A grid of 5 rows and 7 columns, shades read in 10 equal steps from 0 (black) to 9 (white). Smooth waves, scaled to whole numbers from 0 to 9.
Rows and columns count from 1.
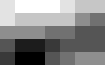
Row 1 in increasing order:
7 7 8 8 9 9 9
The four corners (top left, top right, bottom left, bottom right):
8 7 2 5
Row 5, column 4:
3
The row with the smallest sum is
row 4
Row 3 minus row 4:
2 4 4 2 1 0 0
